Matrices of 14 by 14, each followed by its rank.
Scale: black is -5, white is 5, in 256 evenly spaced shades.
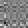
two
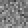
full rank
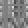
two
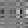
one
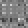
two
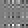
one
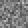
full rank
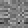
three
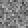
full rank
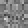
three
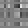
one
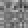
three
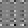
one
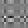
one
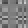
one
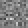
three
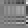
one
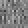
three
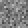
full rank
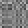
two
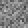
full rank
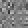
three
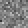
full rank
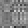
two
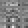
two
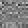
three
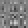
two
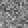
full rank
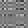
one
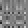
two
